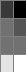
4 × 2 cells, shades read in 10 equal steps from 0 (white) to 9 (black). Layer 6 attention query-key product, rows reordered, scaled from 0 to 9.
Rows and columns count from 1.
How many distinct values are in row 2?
2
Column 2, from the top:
9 6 5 0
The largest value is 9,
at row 1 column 2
